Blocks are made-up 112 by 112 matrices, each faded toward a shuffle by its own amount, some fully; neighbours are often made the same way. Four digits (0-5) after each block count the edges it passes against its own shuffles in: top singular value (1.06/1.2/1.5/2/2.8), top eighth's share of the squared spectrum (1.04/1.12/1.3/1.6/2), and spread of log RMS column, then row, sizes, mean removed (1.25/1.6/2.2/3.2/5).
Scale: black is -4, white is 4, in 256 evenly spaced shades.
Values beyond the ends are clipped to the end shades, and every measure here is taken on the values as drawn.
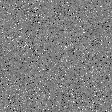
0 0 0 0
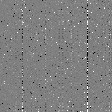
5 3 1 0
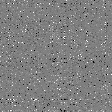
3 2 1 1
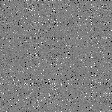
4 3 2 2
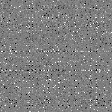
4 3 2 2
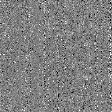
2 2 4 0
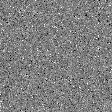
0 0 1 0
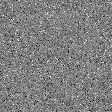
0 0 0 0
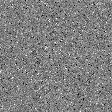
0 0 0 0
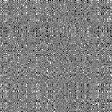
5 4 3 3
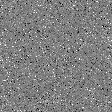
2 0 0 0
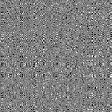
5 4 3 3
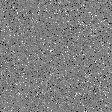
0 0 0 0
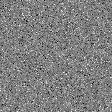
1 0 0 0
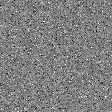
2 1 0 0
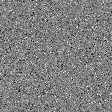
1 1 0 0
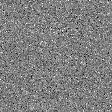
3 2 0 0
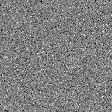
3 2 0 0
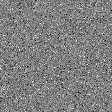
3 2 0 1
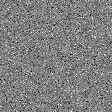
2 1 0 0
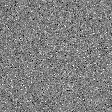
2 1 0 0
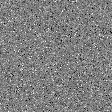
0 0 0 0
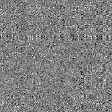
4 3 2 2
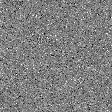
2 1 0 0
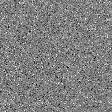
2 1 0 0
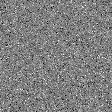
0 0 0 0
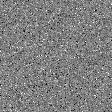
1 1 0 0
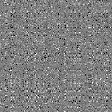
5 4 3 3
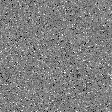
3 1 0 0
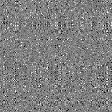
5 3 2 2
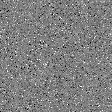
2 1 0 0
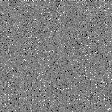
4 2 1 1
